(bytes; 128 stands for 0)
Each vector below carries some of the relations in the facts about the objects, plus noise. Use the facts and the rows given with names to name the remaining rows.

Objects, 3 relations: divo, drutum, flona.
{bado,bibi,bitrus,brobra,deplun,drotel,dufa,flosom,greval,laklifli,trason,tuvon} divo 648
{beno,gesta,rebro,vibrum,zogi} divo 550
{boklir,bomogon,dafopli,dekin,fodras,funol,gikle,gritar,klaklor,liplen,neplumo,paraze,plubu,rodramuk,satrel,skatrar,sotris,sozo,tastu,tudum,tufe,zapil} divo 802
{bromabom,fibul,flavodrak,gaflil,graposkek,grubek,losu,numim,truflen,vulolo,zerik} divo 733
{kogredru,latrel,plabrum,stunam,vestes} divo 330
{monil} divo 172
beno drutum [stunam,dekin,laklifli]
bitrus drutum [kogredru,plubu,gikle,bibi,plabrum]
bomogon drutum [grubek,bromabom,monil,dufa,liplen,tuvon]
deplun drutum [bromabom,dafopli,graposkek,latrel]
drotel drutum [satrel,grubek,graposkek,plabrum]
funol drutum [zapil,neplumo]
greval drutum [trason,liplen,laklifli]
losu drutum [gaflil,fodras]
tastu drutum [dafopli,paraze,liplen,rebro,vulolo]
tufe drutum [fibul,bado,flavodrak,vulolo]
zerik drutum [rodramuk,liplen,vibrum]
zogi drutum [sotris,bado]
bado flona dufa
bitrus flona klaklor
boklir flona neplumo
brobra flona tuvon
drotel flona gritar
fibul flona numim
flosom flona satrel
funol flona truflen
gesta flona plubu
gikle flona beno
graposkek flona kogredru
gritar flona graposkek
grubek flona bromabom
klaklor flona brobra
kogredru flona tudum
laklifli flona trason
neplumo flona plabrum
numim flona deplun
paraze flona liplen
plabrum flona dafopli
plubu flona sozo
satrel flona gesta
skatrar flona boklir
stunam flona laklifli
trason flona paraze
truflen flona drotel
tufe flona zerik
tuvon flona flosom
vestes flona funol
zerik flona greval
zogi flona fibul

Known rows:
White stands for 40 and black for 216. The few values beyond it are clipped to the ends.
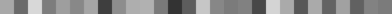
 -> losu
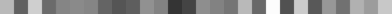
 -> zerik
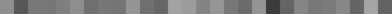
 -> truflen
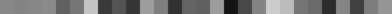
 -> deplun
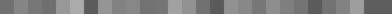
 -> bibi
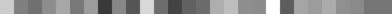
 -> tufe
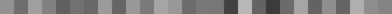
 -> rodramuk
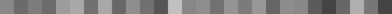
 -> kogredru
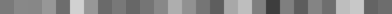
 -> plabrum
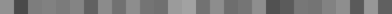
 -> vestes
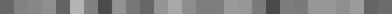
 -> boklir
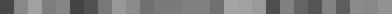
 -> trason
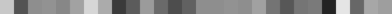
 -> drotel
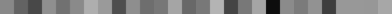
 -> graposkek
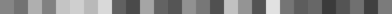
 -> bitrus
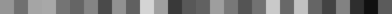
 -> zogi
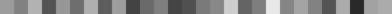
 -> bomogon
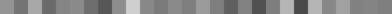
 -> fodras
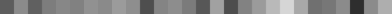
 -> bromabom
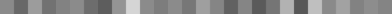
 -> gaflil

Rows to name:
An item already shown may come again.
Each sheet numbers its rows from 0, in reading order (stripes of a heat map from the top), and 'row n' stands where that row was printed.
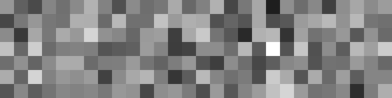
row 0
graposkek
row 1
neplumo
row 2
funol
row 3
zerik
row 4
gikle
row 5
losu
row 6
bromabom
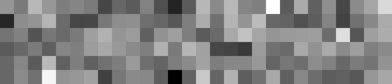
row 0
greval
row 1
laklifli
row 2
grubek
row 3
zapil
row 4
dekin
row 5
beno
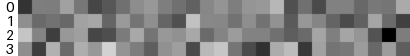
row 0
stunam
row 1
kogredru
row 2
bado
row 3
funol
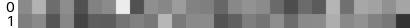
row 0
satrel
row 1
fibul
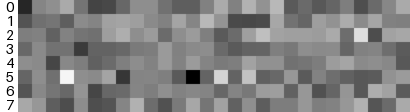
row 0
laklifli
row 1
zapil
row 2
grubek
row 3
numim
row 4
flavodrak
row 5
beno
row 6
paraze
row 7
dufa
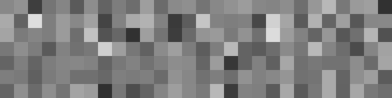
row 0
vulolo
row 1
losu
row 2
tastu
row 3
tuvon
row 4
latrel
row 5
rebro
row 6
dafopli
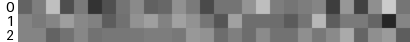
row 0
liplen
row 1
sotris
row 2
rebro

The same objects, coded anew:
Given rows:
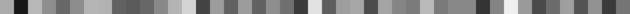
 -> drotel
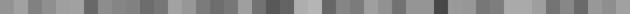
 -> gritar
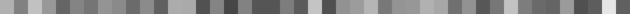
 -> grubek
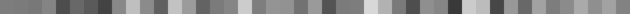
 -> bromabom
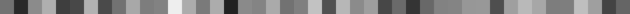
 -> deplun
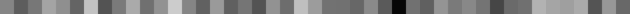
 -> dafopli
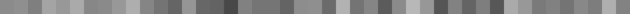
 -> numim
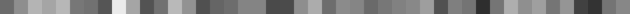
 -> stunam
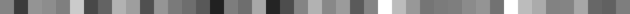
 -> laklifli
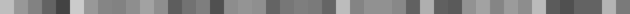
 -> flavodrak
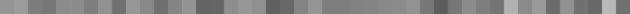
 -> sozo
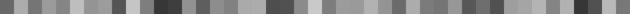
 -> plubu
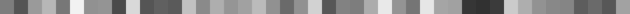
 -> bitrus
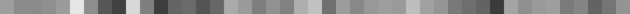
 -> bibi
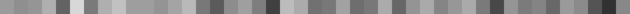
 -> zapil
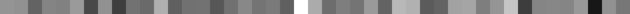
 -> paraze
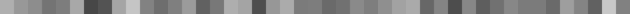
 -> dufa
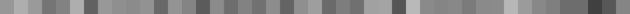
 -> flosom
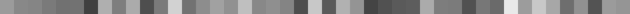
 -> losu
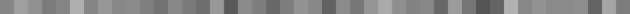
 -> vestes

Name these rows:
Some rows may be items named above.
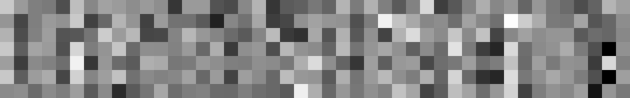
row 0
fibul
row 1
laklifli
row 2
zogi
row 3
funol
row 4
liplen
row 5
funol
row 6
paraze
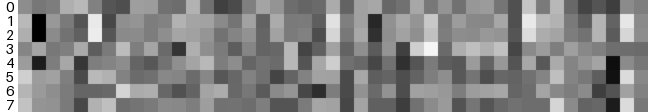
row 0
dekin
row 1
greval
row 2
greval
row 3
sotris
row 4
tastu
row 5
vulolo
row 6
bado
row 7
vulolo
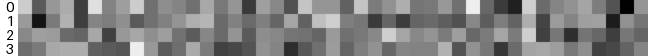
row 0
funol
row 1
tastu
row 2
tuvon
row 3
stunam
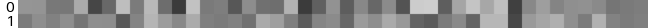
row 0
sotris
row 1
latrel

